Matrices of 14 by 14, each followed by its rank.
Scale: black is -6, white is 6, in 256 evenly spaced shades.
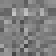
three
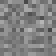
three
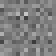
three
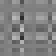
one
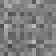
three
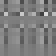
one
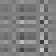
one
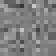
three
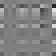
one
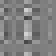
one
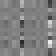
one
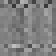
three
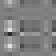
one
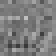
three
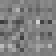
three
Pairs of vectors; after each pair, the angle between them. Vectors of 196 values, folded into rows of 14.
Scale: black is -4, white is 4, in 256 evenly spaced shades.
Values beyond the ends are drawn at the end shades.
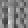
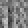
nearly opposite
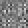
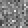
partly aligned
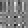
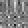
nearly parallel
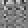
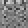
nearly parallel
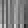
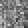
partly aligned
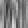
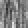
nearly parallel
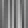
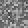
orthogonal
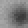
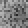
partly aligned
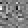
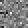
partly opposed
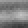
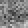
partly opposed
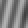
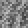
partly aligned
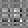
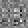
nearly parallel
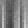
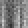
nearly parallel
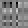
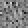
partly opposed
